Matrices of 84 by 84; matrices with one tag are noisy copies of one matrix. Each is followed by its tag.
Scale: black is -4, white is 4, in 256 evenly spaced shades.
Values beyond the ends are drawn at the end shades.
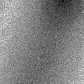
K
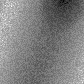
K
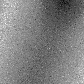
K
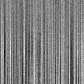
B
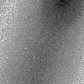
K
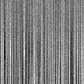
B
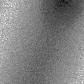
K
